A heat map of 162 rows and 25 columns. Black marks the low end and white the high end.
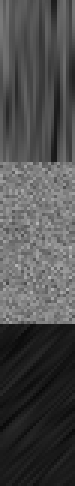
It is made of 3 by 1 panels. Panel 1,1: low, streaked downward. Panel 2,1: middling, fine-grained. Panel 3,1: very low, slanting up to the right, faint in contrast.
